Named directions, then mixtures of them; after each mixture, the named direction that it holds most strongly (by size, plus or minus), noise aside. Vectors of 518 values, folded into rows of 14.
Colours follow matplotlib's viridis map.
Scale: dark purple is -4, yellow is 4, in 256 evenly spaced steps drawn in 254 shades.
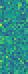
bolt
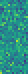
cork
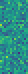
bolt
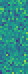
cork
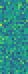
bolt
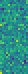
cork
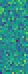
cork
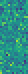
cork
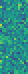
bolt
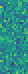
bolt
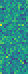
bolt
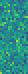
cork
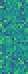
bolt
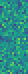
bolt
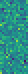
cork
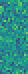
cork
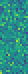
cork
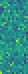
cork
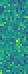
cork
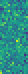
cork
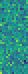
cork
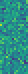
bolt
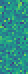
bolt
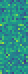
cork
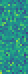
cork
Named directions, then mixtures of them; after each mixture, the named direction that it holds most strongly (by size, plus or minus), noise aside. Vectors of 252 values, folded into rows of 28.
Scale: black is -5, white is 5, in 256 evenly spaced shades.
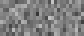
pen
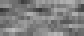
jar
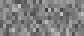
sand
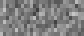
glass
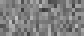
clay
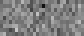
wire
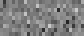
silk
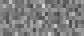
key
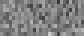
key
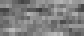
jar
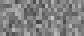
pen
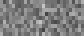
key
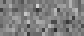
silk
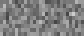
key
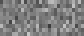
clay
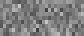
sand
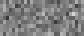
glass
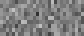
pen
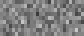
pen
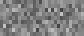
sand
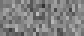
wire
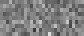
key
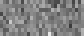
clay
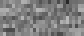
jar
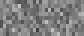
sand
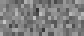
glass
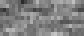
jar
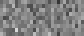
wire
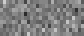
silk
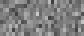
pen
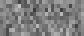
sand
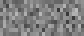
silk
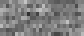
jar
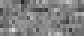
jar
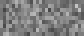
sand
